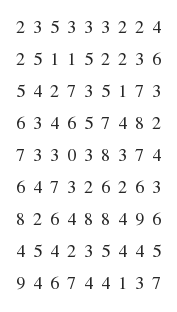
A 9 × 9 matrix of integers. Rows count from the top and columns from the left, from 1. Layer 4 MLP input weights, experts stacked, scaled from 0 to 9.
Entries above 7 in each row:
0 0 0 1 1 0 4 0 1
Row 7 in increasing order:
2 4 4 6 6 8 8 8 9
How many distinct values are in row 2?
5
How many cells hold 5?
9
